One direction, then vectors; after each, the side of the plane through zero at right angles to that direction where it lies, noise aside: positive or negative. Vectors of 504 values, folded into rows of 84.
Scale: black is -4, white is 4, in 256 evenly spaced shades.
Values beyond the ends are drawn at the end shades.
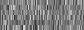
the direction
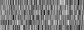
negative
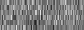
positive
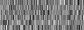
negative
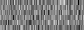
negative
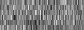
positive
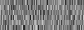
negative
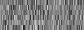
negative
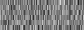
negative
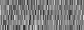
negative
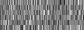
positive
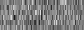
positive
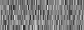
negative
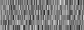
negative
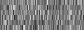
positive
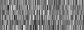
positive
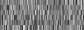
positive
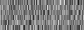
negative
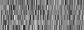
negative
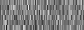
positive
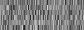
negative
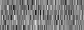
negative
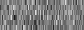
positive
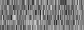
negative
